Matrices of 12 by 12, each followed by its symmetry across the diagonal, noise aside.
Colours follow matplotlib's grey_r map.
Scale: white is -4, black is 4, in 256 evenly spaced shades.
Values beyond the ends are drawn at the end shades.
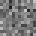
neither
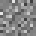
symmetric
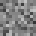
neither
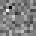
antisymmetric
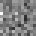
neither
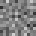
antisymmetric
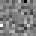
antisymmetric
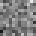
antisymmetric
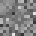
symmetric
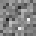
symmetric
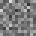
symmetric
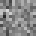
neither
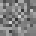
antisymmetric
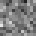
antisymmetric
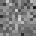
neither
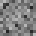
symmetric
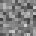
neither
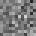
neither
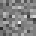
neither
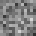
symmetric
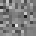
antisymmetric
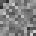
symmetric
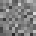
antisymmetric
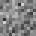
symmetric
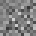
symmetric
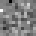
antisymmetric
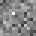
symmetric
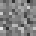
antisymmetric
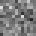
neither
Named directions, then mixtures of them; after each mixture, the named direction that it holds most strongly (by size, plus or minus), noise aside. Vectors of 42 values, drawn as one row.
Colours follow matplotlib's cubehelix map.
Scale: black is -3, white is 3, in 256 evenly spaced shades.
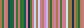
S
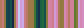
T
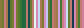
S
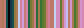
T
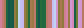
T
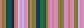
T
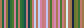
S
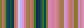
T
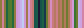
T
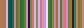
S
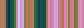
T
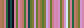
S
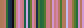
T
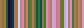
T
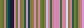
S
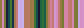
T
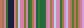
T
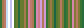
T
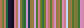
S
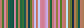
S
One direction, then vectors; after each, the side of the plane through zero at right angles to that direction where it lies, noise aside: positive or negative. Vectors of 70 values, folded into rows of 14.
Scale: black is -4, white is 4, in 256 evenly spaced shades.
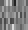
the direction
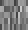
positive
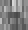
negative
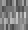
negative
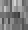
negative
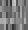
negative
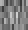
negative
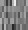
negative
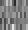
positive
